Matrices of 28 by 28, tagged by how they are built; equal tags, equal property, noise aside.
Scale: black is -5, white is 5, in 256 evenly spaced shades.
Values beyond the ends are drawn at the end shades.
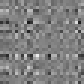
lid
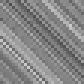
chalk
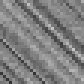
chalk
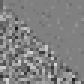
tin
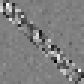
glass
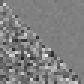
tin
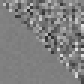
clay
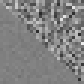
clay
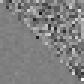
clay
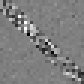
glass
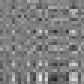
lid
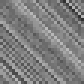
chalk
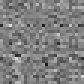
lid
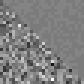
tin
